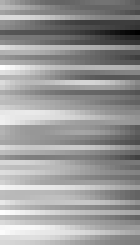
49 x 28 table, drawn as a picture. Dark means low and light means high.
The ninth with the highest average is the bottom left. The field climbs toward the bottom left. The halves do not mirror each other. Streaks run across, left to right. The ninth with the lowest average is the top right.
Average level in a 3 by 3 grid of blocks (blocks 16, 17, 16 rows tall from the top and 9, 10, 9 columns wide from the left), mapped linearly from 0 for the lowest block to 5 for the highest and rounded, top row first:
310 | 432 | 542
